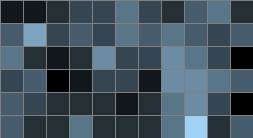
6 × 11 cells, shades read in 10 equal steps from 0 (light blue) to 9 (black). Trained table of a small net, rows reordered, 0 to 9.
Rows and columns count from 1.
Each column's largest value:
8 8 9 8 7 8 8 7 5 7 9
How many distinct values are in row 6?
4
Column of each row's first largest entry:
1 3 11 3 11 2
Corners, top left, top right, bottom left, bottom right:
8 7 5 5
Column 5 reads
6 6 3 6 7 7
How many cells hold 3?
5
